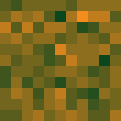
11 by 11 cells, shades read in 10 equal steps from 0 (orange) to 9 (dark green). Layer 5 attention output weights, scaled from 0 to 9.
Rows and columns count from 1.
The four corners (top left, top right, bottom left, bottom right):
6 4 6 3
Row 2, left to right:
5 3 4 3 6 9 3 0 2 2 6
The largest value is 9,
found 2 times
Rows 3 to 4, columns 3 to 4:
2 6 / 5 4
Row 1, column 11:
4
